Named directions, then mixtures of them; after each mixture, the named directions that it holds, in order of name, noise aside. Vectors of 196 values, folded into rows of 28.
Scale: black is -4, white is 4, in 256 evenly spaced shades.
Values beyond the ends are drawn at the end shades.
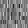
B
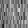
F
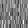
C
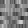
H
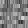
B, H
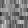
C, H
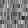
B, H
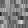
H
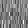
C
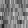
F, H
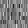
B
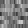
H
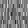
B, C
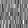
C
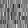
B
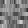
H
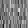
C, F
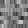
H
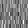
C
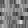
H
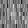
B, F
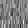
C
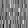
C, F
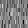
B, C
